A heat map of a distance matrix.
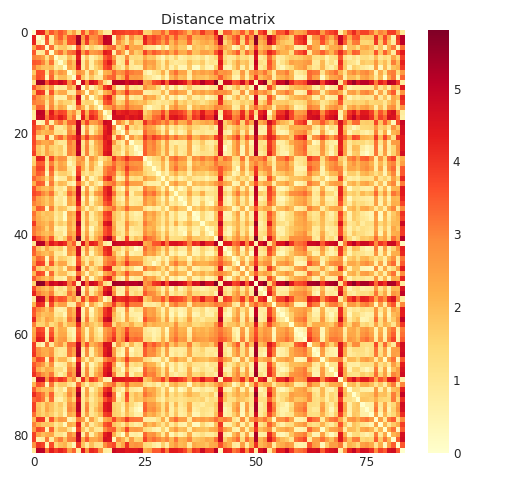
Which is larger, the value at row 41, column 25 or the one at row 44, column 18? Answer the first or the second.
the first
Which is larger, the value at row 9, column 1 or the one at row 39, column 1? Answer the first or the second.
the first
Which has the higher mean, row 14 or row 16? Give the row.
16
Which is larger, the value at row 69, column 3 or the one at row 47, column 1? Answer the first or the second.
the first
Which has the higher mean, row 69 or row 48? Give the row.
69
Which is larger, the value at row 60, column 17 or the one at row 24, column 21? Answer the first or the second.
the first
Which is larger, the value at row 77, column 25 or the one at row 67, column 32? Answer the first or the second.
the second
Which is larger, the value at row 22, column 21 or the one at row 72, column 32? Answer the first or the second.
the first
